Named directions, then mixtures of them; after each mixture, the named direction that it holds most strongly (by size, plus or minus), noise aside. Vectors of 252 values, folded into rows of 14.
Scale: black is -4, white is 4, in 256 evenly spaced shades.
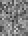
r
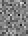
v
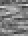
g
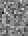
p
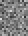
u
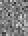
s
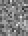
s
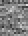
g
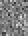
s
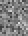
s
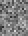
r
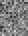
r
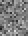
r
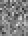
s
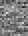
g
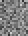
u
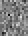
s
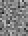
p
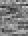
g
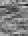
g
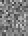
s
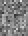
p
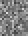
r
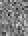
s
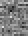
g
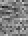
g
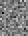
u
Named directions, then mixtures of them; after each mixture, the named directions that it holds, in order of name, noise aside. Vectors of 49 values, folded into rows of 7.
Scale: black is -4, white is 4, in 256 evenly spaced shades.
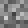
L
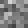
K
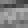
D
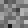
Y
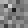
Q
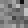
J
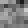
D, J, Q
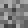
K, L, Q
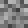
J, K, Y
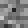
Q, Y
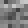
D, Y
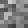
K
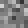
J, K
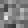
D, K, L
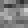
D, J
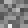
Y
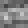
D, L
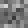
D, J, Q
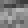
D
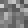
J, K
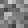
K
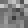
D, J, K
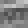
D
